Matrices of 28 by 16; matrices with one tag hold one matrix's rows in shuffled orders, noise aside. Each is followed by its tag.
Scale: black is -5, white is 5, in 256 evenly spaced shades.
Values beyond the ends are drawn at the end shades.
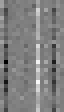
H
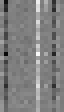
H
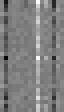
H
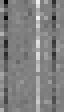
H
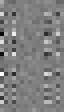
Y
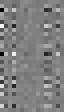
Y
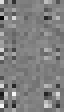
Y
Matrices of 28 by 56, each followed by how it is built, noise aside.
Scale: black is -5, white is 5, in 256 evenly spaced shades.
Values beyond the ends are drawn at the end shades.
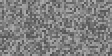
noise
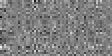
low rank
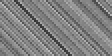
Toeplitz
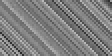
Toeplitz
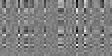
low rank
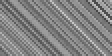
Toeplitz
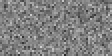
noise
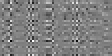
low rank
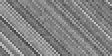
Toeplitz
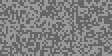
noise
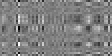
low rank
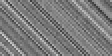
Toeplitz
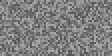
noise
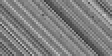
Toeplitz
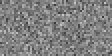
noise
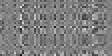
low rank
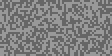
noise
